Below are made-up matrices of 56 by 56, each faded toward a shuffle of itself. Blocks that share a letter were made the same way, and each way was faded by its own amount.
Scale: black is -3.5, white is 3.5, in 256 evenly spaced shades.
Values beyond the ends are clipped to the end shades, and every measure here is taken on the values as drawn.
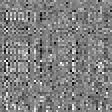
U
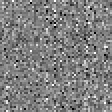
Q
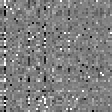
U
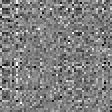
U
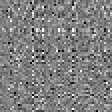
U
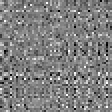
U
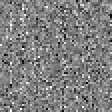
Q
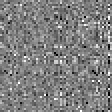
U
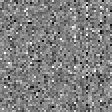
Q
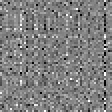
U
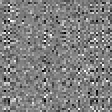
U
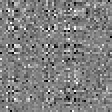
U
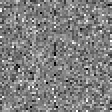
Q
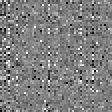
U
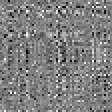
U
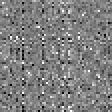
U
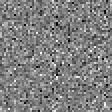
Q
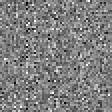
Q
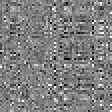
U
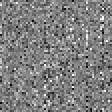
Q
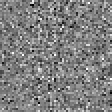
Q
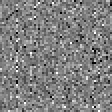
Q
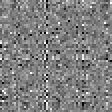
U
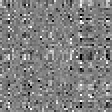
U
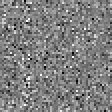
Q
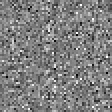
Q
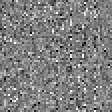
Q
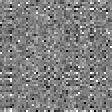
U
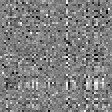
U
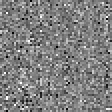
Q
